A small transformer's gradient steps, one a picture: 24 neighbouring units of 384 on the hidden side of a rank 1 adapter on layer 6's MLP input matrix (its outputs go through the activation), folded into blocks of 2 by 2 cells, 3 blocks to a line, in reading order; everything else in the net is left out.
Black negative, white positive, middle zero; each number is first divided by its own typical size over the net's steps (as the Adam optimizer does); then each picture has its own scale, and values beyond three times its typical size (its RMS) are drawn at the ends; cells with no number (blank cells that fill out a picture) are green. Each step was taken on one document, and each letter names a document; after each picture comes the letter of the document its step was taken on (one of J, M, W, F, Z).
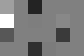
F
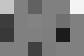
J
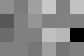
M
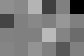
M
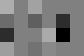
F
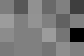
M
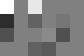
F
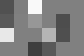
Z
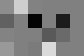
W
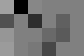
W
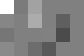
F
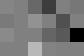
M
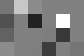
W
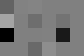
F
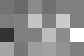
M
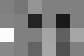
M
